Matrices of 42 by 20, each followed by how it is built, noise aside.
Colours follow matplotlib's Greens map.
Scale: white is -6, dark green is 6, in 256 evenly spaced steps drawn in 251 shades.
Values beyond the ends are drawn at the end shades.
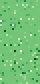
sparse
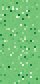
sparse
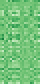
low rank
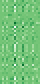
low rank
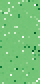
sparse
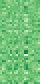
low rank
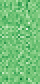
low rank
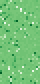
sparse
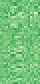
low rank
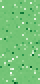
sparse
